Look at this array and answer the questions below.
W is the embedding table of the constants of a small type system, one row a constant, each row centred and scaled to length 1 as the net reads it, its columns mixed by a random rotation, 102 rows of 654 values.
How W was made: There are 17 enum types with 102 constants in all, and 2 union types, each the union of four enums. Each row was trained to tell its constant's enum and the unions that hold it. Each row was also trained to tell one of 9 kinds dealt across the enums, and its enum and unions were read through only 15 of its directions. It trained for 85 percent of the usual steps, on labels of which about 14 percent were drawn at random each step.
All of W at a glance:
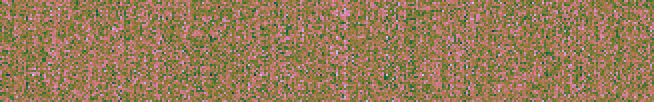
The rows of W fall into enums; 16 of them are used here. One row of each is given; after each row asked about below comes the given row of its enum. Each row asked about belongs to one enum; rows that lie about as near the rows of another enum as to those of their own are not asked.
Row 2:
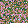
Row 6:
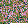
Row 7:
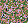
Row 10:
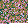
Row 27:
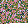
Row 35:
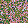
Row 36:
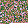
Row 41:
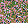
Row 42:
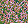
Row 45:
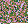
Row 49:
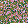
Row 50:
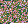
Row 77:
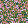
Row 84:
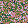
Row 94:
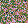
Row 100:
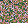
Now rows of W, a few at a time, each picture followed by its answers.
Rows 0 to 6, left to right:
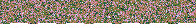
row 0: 6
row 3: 7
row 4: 84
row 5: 50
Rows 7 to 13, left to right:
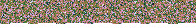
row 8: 36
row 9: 10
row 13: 41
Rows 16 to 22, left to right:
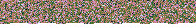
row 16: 2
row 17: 7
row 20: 7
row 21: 77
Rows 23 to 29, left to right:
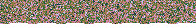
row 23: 35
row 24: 10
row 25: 7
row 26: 35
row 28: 84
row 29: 35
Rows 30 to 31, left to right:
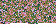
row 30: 6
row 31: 41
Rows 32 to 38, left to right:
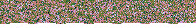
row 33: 35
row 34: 41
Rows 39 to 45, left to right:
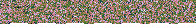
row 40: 84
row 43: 10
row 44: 100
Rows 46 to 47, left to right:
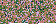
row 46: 42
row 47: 84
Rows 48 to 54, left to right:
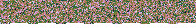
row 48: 2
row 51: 50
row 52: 49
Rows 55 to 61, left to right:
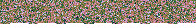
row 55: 6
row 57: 27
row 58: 50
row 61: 35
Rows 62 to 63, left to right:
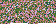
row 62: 50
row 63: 36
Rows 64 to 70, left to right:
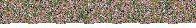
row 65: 27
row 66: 36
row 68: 36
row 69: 49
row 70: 36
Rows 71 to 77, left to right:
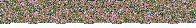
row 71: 50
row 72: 49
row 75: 36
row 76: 49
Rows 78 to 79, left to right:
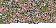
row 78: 94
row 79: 49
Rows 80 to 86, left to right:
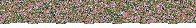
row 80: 6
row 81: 2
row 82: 50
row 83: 7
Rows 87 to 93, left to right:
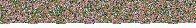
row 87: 49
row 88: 77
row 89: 42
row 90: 27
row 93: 35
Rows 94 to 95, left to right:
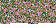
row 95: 6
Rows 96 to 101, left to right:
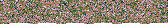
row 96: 10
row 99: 6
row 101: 7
